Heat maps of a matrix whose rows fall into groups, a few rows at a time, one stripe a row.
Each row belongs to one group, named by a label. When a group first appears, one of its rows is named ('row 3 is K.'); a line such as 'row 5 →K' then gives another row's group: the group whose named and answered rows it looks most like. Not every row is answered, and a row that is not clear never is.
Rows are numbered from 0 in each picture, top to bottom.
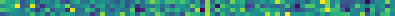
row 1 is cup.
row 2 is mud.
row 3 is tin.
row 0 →mud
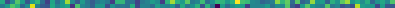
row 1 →cup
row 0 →tin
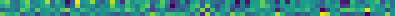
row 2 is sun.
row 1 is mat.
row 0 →mat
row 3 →mud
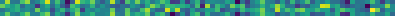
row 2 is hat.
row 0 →mat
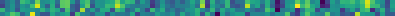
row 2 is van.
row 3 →cup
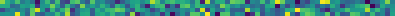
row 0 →mud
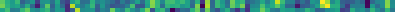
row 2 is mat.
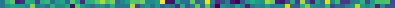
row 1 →cup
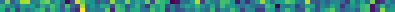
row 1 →van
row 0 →mat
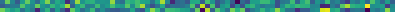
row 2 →mud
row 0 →mat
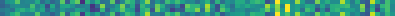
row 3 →hat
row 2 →tin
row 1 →tin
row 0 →hat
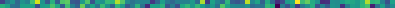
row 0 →sun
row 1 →van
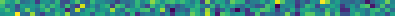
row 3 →cup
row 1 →van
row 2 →mat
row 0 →mud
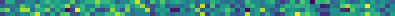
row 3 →sun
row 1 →sun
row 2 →mat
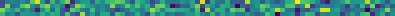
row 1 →mat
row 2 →mud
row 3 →van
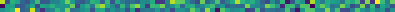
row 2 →cup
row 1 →tin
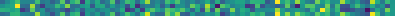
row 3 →hat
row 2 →mud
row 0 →hat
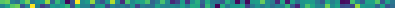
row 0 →mat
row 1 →cup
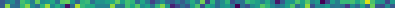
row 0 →sun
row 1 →mat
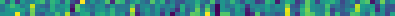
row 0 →van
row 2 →cup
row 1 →cup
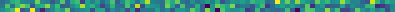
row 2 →cup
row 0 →hat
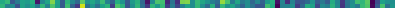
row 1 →van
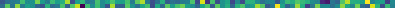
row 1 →hat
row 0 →sun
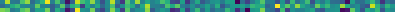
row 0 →mat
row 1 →hat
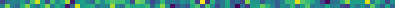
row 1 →mat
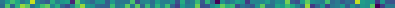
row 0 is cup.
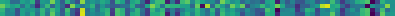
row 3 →van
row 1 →mud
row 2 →van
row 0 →van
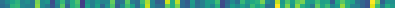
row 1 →hat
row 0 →hat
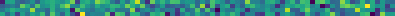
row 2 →cup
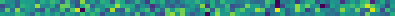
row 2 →hat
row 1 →sun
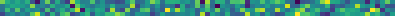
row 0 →mud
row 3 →sun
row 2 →hat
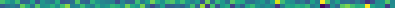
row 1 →sun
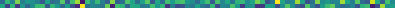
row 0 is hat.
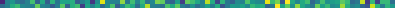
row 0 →tin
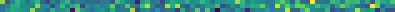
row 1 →hat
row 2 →cup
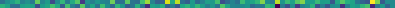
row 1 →van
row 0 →hat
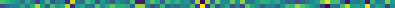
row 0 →mud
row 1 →sun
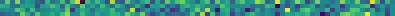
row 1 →van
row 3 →sun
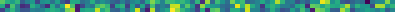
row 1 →tin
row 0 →mud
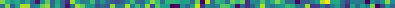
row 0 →mud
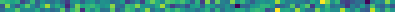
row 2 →hat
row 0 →mud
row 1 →mat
